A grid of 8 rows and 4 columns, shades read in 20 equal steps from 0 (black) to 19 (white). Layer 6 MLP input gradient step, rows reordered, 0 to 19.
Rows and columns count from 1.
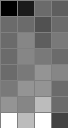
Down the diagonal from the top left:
0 8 7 8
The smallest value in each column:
0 2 6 5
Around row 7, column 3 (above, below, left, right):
11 19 10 8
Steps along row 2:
same down up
